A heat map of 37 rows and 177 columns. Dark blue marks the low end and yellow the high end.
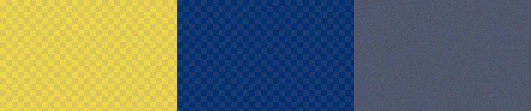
The table splits into one row of 3 panels. Panel 1,1: very high, checkered, faint in contrast. Panel 1,2: very low, checkered, faint in contrast. Panel 1,3: low, flat.
